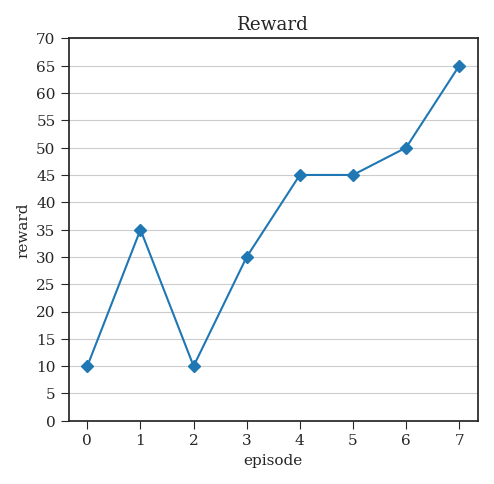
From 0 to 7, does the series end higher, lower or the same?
higher
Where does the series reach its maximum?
7
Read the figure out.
Title: Reward
x-axis: episode, ticks 0 1 2 3 4 5 6 7
y-axis: reward, ticks 0 5 10 15 20 25 30 35 40 45 50 55 60 65 70
Values:
10 35 10 30 45 45 50 65
